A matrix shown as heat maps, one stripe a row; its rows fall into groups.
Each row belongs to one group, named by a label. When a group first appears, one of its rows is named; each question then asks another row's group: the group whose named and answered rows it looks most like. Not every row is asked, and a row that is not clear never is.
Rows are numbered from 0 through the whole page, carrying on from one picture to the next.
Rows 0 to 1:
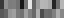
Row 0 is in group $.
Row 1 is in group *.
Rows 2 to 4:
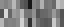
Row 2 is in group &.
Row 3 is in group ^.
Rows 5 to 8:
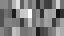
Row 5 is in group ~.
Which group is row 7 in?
$
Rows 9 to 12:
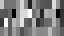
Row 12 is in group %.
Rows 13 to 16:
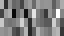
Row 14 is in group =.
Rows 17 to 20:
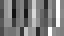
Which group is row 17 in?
=
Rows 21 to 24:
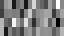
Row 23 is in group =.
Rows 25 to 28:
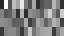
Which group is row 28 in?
$
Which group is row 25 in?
^
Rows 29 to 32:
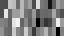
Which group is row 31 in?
~
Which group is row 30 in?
^
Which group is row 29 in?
*
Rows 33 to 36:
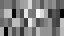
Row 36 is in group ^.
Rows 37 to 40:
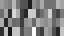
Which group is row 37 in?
&
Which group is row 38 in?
%
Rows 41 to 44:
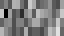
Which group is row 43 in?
=
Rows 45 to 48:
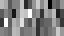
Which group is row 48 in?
~
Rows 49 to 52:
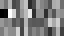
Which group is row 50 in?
*
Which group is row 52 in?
~
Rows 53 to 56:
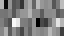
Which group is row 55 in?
~
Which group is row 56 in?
%
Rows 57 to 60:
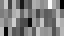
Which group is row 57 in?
%
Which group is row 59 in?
&
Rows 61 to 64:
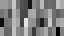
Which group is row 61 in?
&
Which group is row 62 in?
%
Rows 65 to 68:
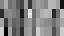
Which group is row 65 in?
%
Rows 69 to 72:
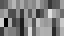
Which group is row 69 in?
*
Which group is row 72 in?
$
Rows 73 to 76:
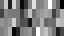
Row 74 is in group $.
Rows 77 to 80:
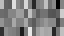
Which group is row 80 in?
$
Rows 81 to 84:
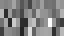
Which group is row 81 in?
&
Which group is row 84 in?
$
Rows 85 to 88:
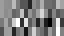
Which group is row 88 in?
=
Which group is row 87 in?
~
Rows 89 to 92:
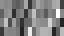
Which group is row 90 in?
=
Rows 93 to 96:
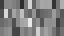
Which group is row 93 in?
$
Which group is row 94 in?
^
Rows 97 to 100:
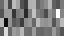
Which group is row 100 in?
^
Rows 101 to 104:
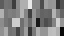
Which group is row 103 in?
~
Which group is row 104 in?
%
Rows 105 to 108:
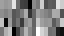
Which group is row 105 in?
&
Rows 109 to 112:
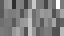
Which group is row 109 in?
=
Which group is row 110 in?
$
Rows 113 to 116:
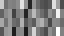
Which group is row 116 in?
=
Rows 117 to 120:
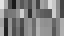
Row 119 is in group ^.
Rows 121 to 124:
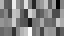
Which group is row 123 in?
&
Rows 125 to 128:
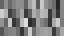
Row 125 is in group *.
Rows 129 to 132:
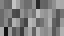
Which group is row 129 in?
~
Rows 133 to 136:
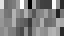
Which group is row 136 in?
%
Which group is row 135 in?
&
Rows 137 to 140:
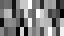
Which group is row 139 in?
$
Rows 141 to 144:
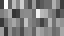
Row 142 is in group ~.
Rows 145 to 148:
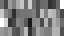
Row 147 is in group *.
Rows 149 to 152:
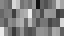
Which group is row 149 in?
~
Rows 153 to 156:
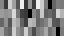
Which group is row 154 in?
&
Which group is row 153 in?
*
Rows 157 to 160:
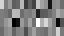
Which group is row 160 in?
=
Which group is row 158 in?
~
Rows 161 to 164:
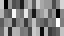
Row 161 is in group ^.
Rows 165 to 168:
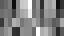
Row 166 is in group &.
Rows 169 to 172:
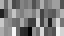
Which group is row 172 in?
&
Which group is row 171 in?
*
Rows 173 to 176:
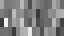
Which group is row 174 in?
~
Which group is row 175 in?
^
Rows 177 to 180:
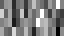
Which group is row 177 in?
=
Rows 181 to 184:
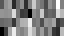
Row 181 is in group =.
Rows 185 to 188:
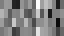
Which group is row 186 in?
*
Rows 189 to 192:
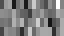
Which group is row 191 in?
*
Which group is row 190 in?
&
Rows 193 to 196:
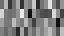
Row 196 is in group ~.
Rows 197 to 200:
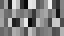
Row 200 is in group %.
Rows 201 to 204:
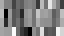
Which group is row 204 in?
&
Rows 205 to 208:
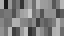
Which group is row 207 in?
~
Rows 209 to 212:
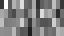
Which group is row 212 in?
&
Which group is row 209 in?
^
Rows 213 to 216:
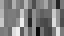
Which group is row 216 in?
~
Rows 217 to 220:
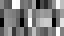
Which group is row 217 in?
~
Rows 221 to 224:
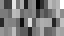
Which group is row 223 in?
$
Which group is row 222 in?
~
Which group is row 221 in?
~
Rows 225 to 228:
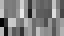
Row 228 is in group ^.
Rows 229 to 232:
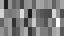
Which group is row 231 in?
=
